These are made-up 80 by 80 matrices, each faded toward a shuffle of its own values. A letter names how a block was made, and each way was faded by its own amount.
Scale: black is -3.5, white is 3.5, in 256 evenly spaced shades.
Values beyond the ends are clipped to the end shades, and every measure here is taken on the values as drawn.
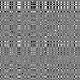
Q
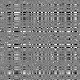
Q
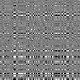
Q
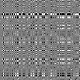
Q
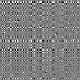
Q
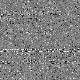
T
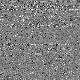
T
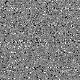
T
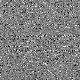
T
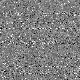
T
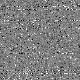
T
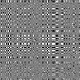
Q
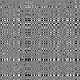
Q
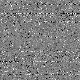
T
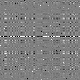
Q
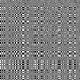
Q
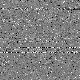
T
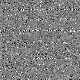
T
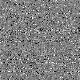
T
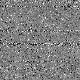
T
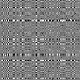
Q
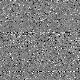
T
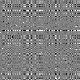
Q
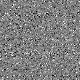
T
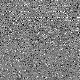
T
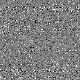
T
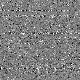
T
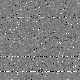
T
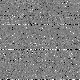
T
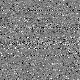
T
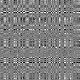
Q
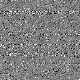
T
